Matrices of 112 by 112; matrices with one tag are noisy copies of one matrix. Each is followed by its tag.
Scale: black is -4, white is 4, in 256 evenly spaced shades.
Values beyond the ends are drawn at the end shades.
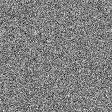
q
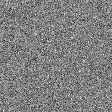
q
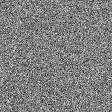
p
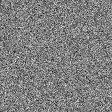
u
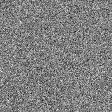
p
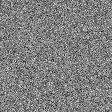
u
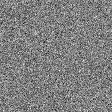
q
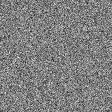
u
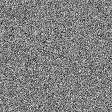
q
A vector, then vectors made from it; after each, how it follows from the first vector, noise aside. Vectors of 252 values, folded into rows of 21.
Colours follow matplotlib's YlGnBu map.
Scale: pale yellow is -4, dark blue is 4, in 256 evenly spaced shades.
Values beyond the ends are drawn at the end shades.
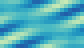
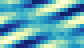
scaled up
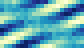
scaled up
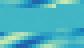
partly zeroed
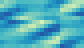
wrapped around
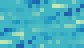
partly zeroed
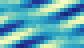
scaled up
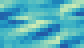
wrapped around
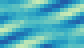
negated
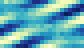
scaled up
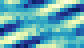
scaled up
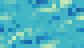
partly zeroed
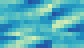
wrapped around
